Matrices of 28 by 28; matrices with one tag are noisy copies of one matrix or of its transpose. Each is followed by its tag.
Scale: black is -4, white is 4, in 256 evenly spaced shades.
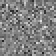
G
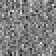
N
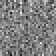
N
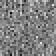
N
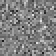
G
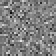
G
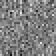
N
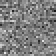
N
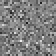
G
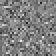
G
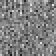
N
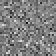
G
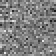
N
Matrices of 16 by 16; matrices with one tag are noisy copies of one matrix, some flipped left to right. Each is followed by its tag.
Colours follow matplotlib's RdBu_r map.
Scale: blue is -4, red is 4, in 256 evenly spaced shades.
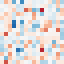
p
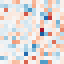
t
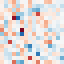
t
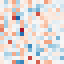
t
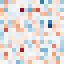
p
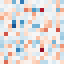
p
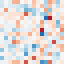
t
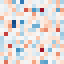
p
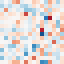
t
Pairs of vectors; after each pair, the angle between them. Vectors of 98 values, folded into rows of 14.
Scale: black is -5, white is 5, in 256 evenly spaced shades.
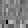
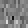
partly opposed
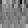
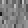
partly aligned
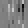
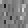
partly opposed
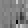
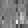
nearly opposite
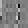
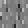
partly aligned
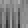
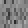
orthogonal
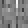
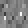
orthogonal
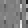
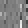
nearly parallel
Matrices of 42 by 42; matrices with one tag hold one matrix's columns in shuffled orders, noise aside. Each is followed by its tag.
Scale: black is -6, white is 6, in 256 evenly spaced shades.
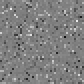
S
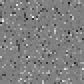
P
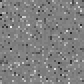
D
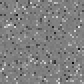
D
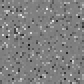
S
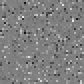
P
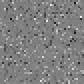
P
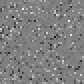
S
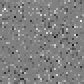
S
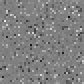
S
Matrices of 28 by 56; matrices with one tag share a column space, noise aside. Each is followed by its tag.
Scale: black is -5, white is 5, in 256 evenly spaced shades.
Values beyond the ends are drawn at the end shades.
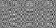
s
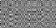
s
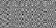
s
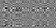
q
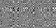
q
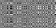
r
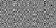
s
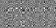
q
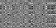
r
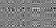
q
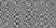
s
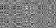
r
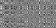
r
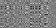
r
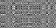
r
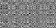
r
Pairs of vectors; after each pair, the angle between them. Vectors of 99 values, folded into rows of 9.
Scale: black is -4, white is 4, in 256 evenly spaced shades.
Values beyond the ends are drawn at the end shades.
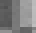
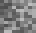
partly aligned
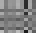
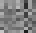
nearly parallel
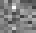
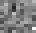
partly opposed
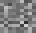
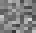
partly opposed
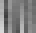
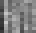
nearly opposite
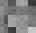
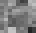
nearly opposite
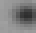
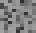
orthogonal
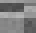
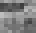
nearly parallel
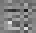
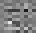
nearly parallel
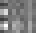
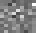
orthogonal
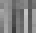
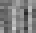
nearly opposite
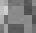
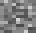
orthogonal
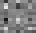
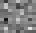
nearly parallel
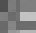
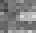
nearly parallel
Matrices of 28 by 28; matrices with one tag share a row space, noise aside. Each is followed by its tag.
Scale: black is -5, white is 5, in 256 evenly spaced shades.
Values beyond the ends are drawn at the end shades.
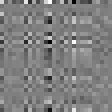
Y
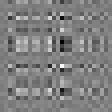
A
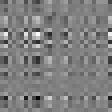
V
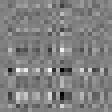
A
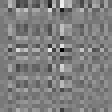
A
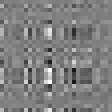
Y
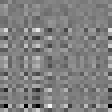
V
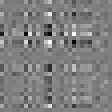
Y
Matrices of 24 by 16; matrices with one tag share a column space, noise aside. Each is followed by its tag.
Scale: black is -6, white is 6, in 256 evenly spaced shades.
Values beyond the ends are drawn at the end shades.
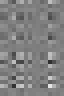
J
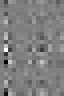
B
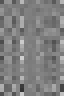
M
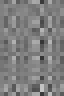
M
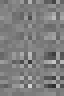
J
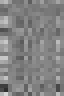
M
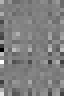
B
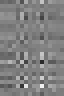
J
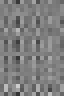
M
